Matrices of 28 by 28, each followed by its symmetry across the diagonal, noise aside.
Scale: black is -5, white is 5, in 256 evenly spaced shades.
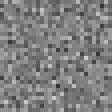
antisymmetric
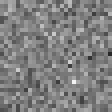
neither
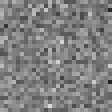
neither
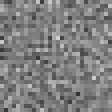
antisymmetric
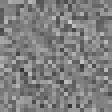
antisymmetric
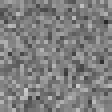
neither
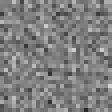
antisymmetric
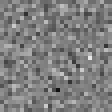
antisymmetric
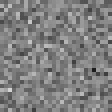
neither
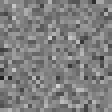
neither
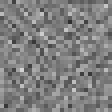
antisymmetric
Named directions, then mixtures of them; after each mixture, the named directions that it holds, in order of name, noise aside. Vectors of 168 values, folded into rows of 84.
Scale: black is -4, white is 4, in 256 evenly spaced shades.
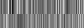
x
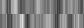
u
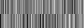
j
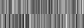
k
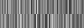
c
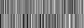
j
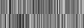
k, x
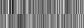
x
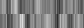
u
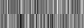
c, u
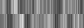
u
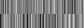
j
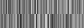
c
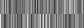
c, j
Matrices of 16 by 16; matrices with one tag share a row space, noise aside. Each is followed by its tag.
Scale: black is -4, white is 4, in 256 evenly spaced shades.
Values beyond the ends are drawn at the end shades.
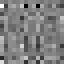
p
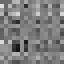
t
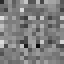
p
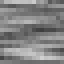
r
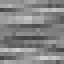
r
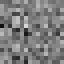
t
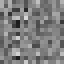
t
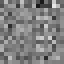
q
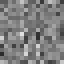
p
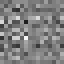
t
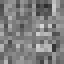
q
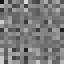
t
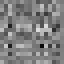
q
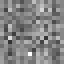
q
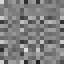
p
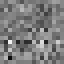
q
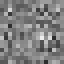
q
